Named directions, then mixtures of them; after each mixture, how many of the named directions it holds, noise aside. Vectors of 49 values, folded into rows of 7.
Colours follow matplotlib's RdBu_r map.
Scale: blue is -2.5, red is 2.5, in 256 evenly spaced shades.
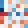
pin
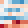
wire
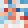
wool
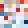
three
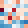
two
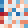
one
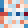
one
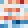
one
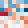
two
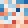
three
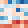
two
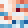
three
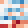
one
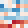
two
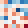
two
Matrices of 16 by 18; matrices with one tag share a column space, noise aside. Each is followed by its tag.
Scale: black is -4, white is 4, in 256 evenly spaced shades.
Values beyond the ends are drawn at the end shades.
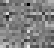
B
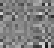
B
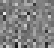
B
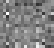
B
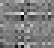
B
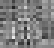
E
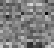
B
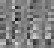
E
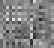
E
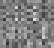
E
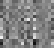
E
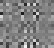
B
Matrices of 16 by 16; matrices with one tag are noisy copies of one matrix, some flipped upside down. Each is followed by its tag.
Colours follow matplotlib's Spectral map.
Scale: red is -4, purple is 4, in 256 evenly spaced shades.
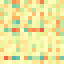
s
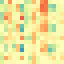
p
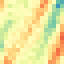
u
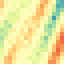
u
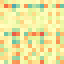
s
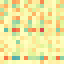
s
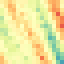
u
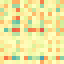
s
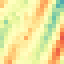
u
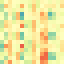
p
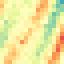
u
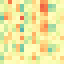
p
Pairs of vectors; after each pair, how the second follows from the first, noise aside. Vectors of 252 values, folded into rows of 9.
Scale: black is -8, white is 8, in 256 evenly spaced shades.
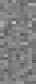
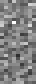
scaled up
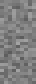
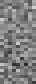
scaled up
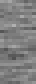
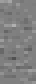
partly zeroed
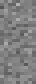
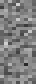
scaled up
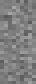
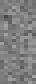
copied
